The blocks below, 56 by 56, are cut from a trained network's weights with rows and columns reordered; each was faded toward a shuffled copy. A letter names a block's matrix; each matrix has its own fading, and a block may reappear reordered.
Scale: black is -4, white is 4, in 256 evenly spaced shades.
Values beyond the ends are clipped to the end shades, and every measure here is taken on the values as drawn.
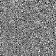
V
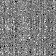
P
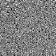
V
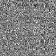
V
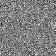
V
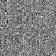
V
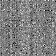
P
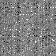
P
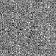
V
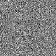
V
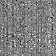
P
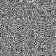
V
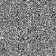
V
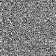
V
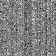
P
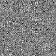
V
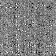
P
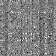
P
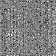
P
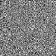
V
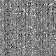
P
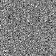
V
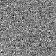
V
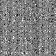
P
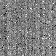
P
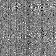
P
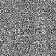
V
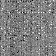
P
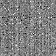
P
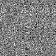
V
